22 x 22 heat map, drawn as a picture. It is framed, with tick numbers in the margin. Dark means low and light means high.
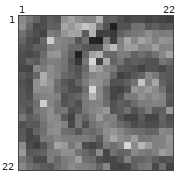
Roughest part: top middle. Rings: centred on the middle right. Odd rows or columns: none. Odd patch: rougher, in the top middle.
